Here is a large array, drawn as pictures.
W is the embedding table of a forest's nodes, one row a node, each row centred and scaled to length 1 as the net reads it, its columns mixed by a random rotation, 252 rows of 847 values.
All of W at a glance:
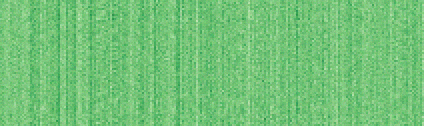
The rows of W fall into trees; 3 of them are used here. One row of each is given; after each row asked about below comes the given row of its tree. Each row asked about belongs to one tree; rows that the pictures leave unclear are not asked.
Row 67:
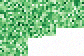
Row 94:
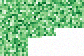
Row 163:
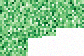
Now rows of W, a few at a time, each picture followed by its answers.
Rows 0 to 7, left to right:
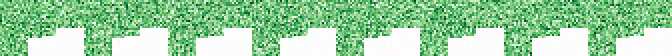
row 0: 67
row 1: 94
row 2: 94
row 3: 67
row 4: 67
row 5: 67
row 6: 94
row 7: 94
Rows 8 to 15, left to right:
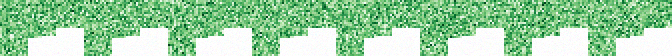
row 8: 94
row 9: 163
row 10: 94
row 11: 163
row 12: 94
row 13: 67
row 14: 94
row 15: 67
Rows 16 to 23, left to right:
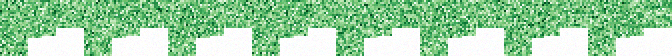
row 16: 163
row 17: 163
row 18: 67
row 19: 163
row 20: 94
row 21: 67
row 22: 94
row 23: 67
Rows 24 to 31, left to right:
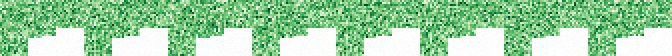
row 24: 94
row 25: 94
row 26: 67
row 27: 67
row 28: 94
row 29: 94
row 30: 67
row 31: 94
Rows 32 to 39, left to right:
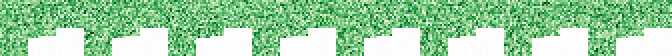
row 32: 94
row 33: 163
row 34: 67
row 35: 94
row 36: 94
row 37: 94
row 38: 94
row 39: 94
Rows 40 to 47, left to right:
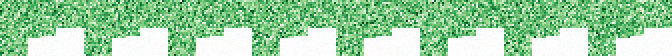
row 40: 163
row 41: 94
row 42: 163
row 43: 163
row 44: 94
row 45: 163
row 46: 67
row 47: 67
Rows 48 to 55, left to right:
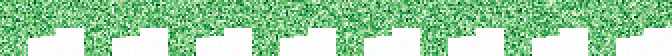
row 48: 67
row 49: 94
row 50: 94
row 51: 163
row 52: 94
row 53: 94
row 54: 67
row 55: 67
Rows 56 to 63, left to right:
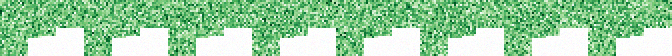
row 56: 163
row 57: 163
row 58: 94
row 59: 67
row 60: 163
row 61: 67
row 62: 67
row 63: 67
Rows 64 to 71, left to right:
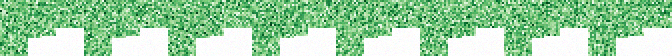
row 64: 94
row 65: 163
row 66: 67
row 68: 163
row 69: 67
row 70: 94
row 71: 94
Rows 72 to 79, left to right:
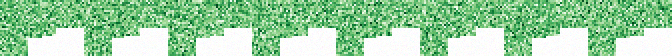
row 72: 67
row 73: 94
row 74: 94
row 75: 94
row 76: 94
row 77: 94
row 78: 67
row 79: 163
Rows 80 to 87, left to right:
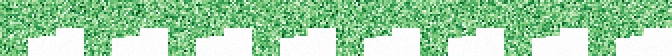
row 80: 94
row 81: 163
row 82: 94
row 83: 67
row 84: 163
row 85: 94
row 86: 67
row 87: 67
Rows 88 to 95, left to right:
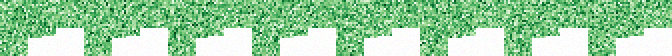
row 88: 67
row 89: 163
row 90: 94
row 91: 163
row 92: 94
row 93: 67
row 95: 67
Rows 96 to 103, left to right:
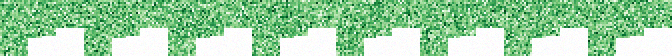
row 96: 94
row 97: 67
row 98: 67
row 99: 67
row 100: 94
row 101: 94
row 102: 163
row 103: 163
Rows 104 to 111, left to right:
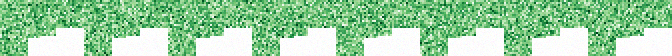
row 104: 94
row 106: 67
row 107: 67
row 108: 67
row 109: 94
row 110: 163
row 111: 163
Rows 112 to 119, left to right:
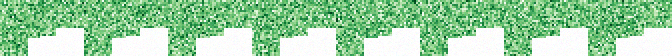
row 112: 94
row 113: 163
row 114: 67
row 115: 94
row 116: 67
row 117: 163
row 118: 163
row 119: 67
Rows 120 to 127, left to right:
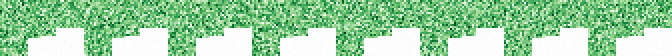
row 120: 163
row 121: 94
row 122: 94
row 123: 94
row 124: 163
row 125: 67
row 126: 163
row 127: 94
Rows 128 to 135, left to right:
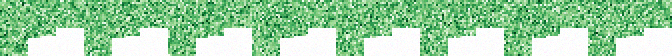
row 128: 163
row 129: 94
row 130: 94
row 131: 67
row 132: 94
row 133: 94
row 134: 67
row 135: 163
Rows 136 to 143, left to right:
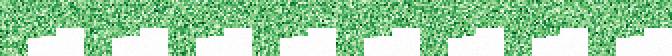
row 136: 163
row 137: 94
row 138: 94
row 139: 94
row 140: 94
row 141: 67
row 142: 67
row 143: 163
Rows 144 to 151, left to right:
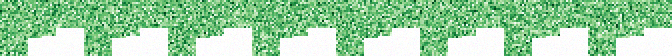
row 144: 163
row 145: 94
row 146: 67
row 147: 94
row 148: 67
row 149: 163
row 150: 94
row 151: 94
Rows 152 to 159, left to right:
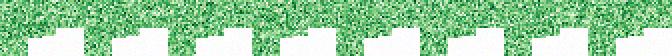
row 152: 67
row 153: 67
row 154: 94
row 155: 94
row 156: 67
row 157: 163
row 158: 67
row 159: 94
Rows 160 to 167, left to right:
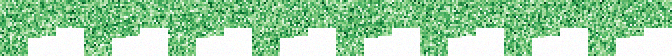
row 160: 94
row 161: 67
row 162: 94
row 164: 67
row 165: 94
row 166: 94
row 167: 163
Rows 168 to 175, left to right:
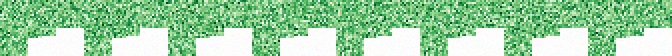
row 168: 163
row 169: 67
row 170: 67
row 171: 94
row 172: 94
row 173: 94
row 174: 67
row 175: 163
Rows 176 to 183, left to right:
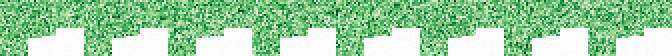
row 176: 67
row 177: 67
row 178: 94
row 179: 94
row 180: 163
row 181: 67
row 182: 163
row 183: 94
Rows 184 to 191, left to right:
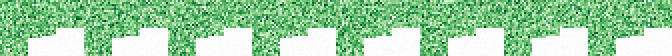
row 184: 67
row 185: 94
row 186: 94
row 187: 94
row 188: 94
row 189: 94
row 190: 163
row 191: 163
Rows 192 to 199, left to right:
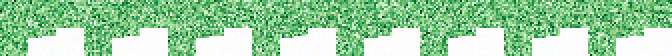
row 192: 163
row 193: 94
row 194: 163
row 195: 67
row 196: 67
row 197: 163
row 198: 67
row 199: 94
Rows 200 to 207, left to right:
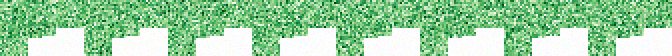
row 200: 67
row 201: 94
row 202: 163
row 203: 67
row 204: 67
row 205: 67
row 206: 94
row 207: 67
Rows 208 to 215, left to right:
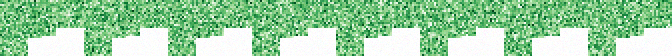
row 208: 67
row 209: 94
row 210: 67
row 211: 94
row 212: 67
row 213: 94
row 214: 94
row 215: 67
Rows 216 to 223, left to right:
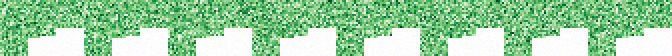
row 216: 94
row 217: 94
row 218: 94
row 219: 67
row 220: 94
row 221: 67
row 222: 163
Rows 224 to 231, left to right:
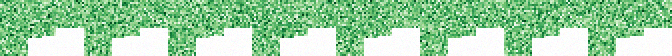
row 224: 67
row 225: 94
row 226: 94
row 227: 67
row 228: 67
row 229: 163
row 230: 94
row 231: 163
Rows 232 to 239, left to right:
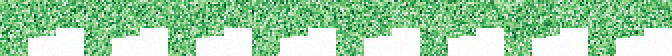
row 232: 94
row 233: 163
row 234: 94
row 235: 163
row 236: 67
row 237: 163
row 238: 67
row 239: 163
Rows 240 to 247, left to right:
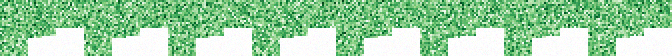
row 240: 67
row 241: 67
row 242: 94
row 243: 67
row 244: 163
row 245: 94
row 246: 94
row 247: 94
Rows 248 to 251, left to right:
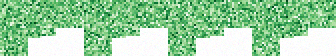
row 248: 94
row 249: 163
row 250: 163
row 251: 67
